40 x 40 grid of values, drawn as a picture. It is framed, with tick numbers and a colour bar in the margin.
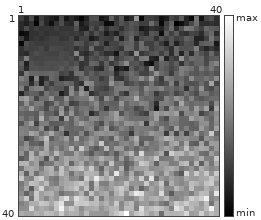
The top left is the smoothest part. The ninth with the lowest average is the top left. There is an overall slope up to the bottom. No row or column stands out. In the top left lies a patch that is calmer than the rest.
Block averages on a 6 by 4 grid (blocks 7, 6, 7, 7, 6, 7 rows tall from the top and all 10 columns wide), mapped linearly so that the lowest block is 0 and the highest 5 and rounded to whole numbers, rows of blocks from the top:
0 0 1 1
1 1 1 2
2 2 2 2
3 3 3 3
4 4 4 4
5 5 5 5
